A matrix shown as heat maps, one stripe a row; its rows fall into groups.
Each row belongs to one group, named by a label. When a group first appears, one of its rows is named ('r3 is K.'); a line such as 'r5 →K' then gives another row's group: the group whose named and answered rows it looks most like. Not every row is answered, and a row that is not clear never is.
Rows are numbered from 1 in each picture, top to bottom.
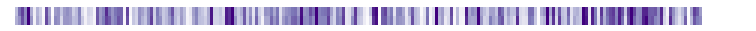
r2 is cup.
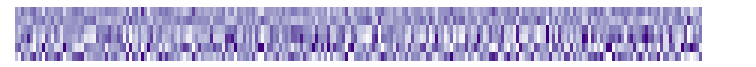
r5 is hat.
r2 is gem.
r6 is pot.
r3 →cup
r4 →cup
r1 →pot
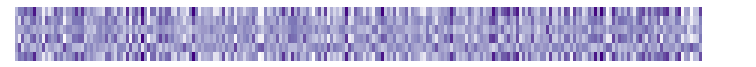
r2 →pot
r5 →hat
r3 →cup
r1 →pot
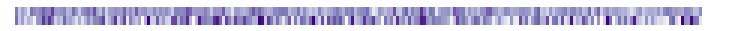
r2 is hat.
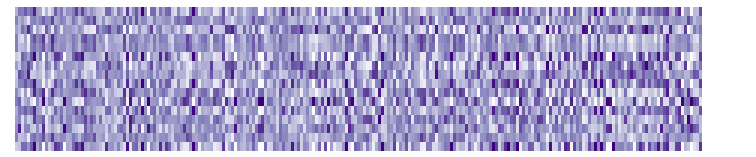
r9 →pot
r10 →gem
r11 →hat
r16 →pot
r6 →pot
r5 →gem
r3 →cup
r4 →gem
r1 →pot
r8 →cup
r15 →gem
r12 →pot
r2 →gem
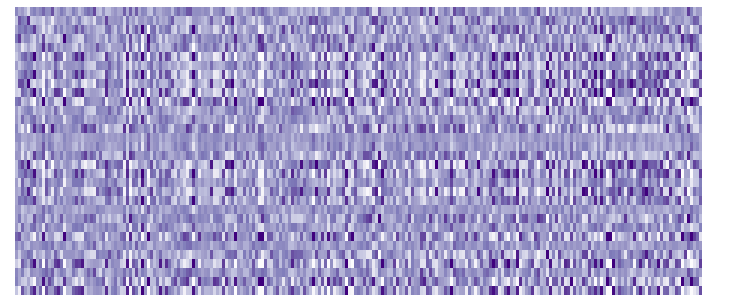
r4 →hat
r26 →hat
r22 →pot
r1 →gem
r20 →pot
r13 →pot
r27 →gem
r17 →gem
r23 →hat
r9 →cup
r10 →pot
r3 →pot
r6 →pot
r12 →cup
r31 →hat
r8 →pot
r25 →pot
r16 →hat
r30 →gem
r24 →gem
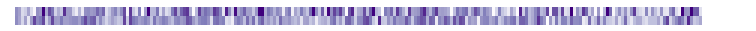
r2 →gem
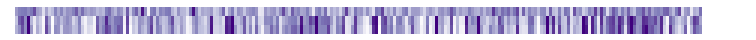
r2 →cup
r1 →pot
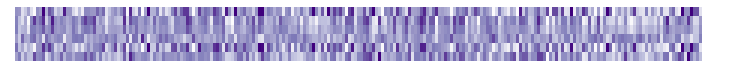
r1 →hat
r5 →hat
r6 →gem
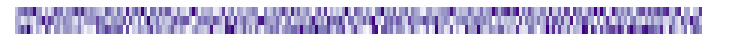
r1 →pot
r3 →cup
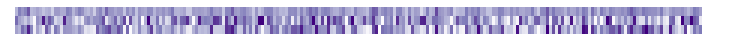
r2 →hat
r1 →cup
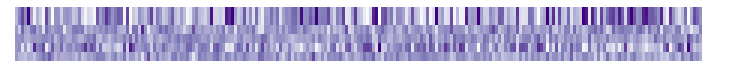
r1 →cup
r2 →cup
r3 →pot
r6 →hat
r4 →gem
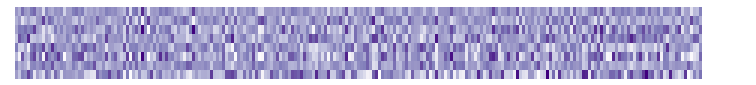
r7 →gem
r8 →cup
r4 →cup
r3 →pot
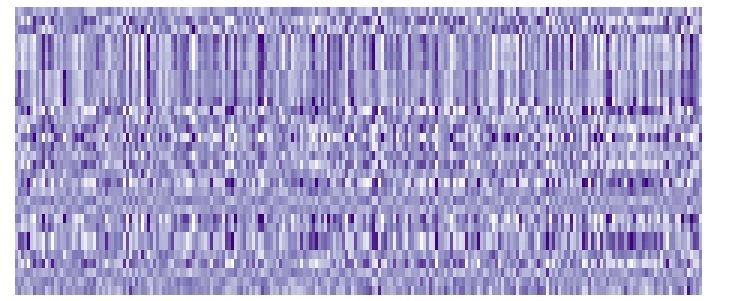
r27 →cup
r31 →gem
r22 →gem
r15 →pot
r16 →gem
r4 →hat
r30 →cup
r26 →cup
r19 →pot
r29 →gem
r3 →pot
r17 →hat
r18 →gem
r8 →hat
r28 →pot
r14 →gem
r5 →hat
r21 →cup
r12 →cup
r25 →hat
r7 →hat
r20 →cup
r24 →hat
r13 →hat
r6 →hat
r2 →gem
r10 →hat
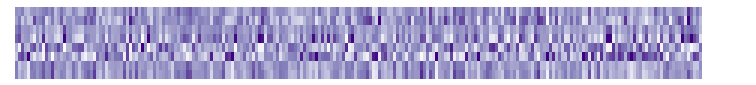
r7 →gem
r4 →hat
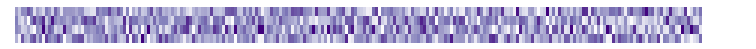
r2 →gem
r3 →hat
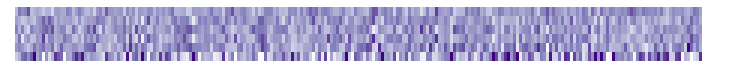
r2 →hat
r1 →cup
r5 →gem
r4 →hat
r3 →gem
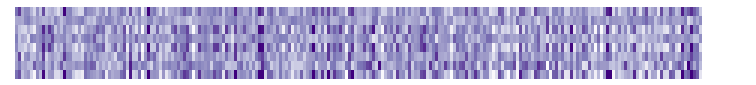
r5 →hat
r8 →hat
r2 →cup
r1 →hat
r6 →hat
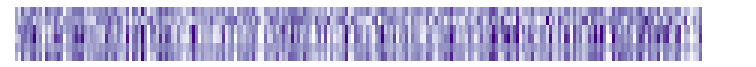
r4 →pot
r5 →pot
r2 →cup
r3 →pot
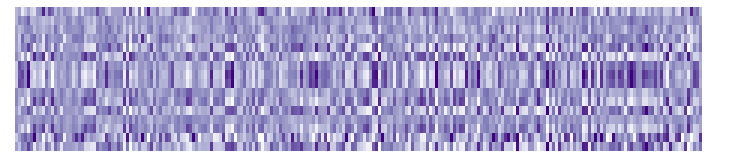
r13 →gem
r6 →gem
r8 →cup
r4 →pot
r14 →gem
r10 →gem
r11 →gem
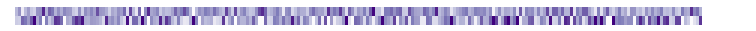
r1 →hat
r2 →pot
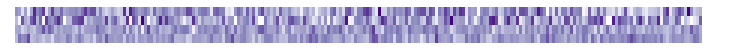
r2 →pot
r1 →gem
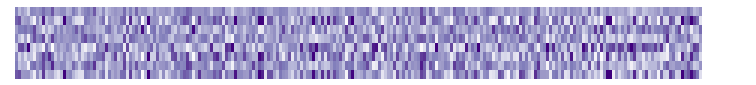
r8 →hat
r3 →pot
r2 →hat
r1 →gem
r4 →gem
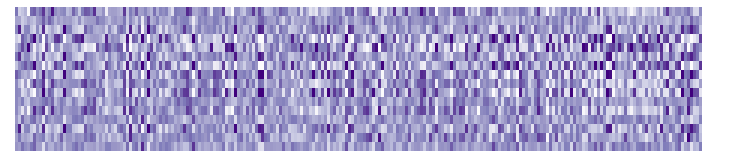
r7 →pot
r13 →pot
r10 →hat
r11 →gem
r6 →hat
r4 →pot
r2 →hat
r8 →hat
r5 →cup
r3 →hat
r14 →hat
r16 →pot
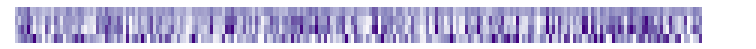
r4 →pot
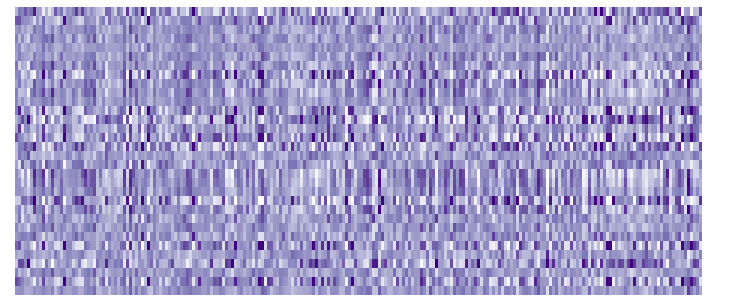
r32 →gem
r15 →hat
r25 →gem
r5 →hat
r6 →gem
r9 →gem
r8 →hat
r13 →cup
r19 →gem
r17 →cup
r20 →gem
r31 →hat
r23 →gem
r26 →pot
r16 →pot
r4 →gem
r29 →cup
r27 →hat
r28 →cup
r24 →hat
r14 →hat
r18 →pot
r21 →gem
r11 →gem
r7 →gem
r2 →hat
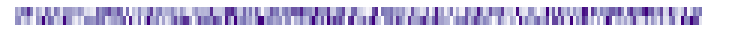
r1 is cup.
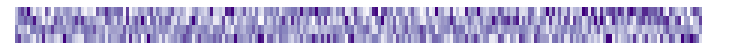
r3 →gem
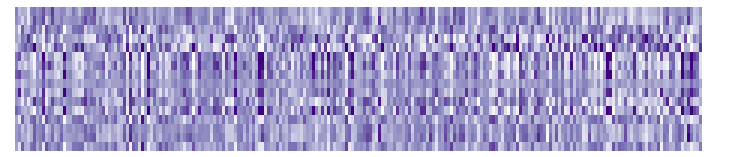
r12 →hat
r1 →gem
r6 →hat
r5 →pot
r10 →hat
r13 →pot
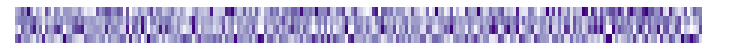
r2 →pot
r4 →hat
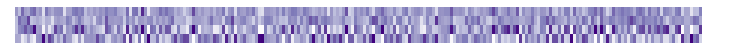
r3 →pot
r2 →cup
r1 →pot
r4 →hat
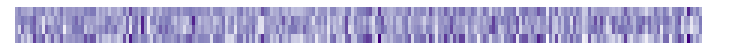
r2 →pot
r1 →gem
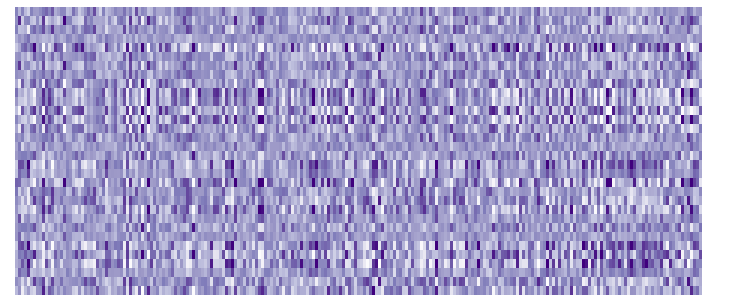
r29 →cup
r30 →cup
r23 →hat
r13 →hat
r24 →hat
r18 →cup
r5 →pot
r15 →gem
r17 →pot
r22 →gem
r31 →gem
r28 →pot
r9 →pot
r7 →hat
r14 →pot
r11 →hat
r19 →cup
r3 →gem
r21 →gem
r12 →pot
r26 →hat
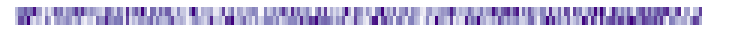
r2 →cup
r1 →pot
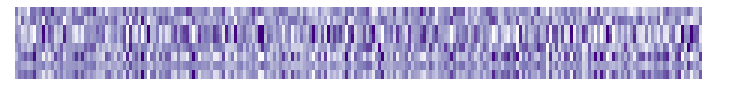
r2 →pot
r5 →gem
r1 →gem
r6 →pot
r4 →hat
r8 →pot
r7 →gem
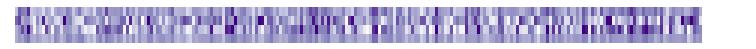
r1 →cup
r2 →hat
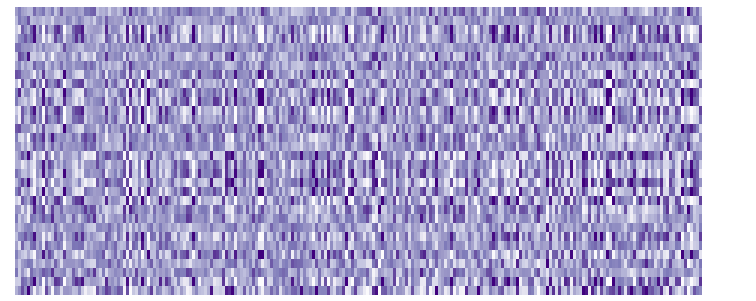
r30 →gem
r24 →gem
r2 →cup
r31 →pot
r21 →hat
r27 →pot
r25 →cup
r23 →gem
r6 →cup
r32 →cup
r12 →pot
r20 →cup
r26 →pot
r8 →hat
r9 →pot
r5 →hat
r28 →hat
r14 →hat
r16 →gem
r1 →gem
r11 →hat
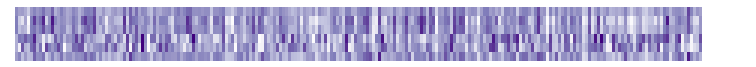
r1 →gem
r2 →gem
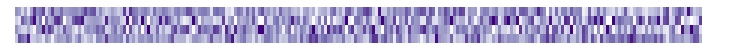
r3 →hat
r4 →cup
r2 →pot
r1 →gem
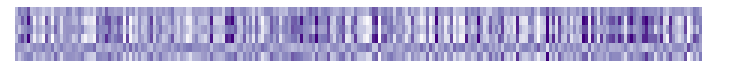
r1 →cup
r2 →cup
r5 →gem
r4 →cup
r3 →cup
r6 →cup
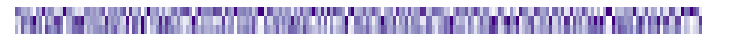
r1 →hat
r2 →pot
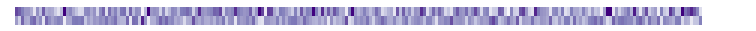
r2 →pot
